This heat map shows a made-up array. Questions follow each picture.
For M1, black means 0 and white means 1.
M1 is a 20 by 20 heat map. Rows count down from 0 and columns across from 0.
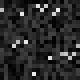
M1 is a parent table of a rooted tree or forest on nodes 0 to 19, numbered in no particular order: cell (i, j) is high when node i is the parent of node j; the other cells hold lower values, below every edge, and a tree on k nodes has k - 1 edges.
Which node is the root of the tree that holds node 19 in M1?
1
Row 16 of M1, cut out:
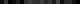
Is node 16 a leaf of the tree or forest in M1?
yes
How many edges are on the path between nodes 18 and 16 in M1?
2
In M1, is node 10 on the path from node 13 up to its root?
no
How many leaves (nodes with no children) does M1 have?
12
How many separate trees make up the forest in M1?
3
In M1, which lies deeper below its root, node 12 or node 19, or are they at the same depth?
the same depth
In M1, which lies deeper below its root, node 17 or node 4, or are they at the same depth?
the same depth
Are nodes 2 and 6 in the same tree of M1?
yes
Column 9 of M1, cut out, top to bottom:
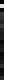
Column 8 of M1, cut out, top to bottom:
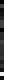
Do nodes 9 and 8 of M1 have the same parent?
no
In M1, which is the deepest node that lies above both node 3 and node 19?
11
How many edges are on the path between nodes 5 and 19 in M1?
3
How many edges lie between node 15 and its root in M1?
4
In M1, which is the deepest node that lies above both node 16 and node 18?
13
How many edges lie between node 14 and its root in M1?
1
